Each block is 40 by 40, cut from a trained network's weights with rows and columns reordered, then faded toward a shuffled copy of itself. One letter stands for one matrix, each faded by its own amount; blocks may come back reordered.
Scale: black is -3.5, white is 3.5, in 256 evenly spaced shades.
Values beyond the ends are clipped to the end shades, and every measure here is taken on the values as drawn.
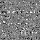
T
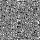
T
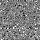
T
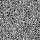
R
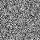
R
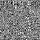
T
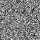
R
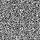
R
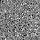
T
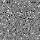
T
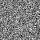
R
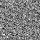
R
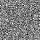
R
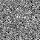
R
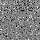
T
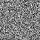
R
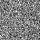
R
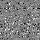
T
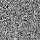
R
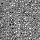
T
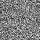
R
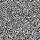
R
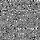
T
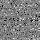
T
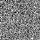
R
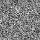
R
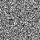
R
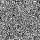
R
